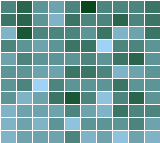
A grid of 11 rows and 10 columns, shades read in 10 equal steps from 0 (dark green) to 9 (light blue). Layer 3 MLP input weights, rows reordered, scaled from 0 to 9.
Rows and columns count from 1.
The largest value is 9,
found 2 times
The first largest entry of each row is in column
4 4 1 7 1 8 3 7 1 5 8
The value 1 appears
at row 3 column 2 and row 8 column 5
